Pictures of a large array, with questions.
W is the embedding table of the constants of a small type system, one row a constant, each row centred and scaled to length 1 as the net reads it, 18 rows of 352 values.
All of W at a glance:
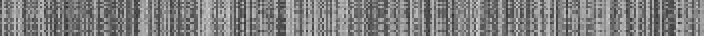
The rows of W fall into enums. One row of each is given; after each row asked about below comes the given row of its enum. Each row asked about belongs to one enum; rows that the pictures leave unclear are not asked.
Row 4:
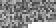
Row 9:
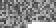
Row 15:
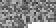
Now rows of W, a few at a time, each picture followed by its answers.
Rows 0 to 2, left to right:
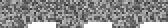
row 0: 15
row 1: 9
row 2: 15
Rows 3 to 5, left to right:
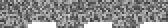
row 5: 15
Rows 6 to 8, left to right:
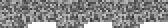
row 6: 15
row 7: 4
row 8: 4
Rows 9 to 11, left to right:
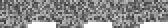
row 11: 4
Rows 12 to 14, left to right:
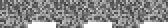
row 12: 9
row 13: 9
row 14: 9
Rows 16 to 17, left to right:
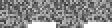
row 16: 9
